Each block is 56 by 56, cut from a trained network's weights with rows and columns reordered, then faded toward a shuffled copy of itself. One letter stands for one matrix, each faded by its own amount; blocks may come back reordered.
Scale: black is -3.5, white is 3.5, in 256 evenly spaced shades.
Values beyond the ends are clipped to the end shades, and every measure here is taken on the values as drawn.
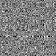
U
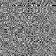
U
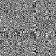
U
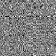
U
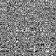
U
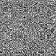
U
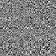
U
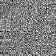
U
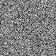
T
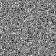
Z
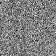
T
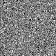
Z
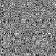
U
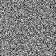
T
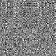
U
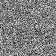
T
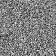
T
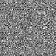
U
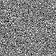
Z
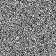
T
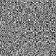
U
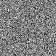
T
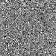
Z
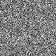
T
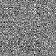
U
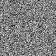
T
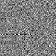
U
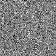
Z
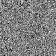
T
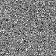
Z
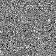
Z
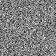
T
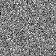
Z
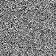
T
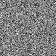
T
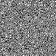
Z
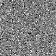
Z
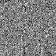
Z
